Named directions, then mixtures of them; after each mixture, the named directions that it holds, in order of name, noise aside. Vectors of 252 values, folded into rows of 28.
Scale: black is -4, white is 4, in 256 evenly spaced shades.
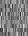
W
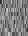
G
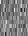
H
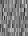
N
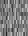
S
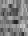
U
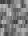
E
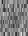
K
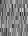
N, S, W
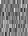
H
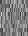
G, W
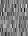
H, N, W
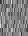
G, W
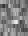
E, U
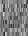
H, K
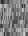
E, K, N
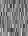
N, W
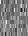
H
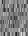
K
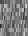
E, N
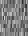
N, U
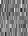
H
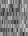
G, S, U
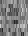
G, U, W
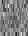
K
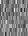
H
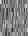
G, H, S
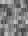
E
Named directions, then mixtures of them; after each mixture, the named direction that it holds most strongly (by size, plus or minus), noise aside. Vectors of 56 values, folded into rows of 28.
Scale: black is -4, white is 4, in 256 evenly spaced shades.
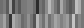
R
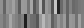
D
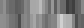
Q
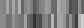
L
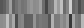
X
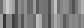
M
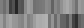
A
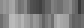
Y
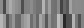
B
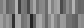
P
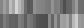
A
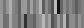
D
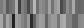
P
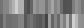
A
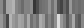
B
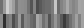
M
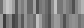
M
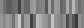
P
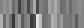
P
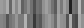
L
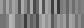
D
